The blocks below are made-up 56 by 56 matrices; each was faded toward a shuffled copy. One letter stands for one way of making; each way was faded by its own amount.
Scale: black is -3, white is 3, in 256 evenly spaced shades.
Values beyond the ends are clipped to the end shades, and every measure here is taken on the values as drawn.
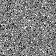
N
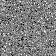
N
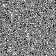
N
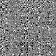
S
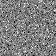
N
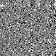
S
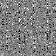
S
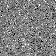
N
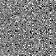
S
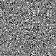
S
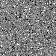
N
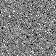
N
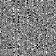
S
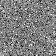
N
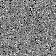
N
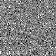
S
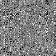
S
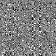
S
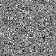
S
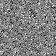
N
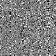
S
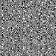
S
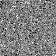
N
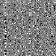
S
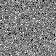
N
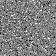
N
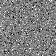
N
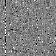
S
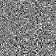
S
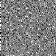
S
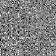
S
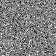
N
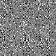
S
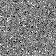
N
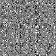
S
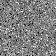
N
